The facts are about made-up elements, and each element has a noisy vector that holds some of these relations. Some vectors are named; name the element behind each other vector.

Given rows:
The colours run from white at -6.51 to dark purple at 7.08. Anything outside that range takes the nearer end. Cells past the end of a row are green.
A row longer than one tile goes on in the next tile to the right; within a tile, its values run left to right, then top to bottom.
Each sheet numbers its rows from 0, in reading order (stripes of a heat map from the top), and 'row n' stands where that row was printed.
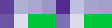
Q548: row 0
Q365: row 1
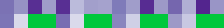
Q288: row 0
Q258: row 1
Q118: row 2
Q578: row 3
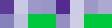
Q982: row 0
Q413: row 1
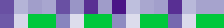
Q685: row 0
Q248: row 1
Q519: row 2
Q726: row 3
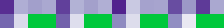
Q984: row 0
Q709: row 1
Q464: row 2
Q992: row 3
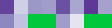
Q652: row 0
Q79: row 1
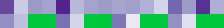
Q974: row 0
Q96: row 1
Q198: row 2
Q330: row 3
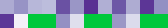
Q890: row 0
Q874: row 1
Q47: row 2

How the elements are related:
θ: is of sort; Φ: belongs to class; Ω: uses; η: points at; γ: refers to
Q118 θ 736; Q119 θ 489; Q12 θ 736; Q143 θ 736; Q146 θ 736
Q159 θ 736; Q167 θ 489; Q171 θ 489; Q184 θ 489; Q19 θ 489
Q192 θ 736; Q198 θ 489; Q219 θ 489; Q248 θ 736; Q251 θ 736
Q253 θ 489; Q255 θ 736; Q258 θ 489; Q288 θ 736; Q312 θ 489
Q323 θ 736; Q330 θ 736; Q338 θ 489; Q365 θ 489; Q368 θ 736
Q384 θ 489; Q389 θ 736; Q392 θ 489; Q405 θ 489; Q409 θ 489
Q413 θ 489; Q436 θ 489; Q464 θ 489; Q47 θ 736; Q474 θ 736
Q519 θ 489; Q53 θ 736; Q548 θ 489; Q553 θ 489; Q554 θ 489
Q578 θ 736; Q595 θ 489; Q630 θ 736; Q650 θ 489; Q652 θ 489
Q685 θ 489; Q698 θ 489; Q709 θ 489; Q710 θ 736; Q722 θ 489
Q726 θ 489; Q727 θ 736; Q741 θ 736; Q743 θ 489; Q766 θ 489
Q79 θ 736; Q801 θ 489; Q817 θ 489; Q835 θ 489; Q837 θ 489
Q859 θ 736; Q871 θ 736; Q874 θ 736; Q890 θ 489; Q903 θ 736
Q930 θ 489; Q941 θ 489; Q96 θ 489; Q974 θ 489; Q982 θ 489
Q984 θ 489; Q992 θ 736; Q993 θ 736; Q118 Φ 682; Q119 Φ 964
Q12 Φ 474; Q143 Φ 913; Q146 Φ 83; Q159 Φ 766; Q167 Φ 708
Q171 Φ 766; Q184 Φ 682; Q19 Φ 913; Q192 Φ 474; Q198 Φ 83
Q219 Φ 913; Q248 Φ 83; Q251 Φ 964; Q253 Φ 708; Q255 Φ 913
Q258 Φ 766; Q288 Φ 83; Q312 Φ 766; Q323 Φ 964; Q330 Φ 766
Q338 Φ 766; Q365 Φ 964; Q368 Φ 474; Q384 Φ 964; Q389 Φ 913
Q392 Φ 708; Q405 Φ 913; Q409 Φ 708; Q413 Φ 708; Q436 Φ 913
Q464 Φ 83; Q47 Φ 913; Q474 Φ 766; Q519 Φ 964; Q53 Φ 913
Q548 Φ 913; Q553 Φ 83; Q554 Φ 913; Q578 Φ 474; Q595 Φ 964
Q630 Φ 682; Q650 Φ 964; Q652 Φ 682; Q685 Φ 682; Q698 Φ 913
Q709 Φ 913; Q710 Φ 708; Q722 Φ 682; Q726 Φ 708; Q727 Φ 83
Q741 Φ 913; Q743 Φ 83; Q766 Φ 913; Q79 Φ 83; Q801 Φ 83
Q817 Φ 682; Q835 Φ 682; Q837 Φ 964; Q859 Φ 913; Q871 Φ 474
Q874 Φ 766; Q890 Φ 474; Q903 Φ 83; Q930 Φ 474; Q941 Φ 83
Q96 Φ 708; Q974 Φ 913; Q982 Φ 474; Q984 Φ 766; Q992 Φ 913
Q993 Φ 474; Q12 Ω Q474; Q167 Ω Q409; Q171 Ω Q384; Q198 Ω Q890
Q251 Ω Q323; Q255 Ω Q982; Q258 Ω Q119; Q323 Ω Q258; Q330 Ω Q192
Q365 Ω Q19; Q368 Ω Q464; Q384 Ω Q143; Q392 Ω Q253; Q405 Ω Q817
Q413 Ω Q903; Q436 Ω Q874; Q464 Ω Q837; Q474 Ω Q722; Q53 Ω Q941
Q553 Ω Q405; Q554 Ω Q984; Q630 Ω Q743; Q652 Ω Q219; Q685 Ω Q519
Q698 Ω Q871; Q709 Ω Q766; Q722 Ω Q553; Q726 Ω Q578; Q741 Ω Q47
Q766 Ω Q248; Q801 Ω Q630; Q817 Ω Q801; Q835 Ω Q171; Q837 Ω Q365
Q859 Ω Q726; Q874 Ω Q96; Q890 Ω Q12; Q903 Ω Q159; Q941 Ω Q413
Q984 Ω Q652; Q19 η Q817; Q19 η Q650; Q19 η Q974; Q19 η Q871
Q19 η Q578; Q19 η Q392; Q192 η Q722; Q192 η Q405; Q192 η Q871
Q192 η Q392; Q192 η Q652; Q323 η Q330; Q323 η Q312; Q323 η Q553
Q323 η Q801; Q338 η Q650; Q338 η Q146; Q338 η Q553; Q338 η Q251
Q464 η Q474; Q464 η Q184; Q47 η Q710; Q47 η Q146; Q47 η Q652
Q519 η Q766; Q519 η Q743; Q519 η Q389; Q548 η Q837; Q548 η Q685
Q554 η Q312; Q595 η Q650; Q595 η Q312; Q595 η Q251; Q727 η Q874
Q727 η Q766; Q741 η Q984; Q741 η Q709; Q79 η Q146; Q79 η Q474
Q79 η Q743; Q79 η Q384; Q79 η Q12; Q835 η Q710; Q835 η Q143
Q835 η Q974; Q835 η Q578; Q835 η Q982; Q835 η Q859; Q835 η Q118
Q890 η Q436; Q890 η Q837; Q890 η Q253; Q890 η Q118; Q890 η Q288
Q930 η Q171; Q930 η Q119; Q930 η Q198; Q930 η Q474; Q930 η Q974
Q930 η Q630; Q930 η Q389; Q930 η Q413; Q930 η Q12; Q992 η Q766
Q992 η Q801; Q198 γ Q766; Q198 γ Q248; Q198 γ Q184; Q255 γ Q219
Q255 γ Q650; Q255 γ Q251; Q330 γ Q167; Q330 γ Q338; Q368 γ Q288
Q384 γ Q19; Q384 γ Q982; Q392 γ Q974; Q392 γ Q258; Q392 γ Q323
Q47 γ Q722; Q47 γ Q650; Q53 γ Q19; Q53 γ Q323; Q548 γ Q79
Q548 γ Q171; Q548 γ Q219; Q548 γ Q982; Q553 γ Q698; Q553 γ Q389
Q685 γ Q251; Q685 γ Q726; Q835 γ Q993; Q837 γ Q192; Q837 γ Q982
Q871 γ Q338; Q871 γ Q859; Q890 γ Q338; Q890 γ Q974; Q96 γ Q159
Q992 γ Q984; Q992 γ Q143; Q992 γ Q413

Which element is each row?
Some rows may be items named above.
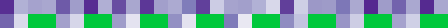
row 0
Q984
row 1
Q389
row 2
Q79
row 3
Q474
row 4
Q198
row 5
Q652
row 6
Q710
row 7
Q146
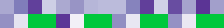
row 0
Q474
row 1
Q890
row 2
Q12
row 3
Q323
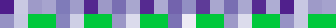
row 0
Q119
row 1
Q118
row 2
Q251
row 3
Q741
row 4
Q251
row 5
Q119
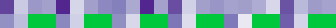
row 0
Q974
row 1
Q19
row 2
Q859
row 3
Q835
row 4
Q198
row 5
Q436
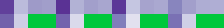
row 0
Q837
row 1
Q984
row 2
Q554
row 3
Q722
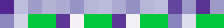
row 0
Q766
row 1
Q890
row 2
Q890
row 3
Q159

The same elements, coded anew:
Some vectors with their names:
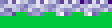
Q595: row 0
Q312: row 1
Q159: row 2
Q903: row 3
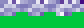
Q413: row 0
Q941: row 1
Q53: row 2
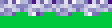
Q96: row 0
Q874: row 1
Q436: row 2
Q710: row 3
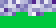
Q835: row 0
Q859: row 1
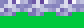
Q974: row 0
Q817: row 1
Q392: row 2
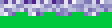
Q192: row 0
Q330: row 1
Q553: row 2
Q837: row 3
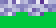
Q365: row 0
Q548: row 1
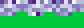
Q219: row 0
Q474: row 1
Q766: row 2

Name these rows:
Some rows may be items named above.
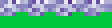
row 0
Q392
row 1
Q519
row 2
Q548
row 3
Q553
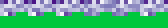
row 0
Q389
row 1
Q79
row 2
Q859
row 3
Q743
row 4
Q722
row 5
Q330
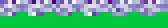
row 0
Q652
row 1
Q146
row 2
Q766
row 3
Q248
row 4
Q930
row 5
Q743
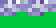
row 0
Q198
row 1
Q650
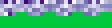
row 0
Q251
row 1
Q984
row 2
Q652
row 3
Q801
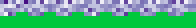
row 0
Q143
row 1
Q709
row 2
Q554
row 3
Q19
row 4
Q890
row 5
Q930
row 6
Q743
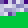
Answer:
Q630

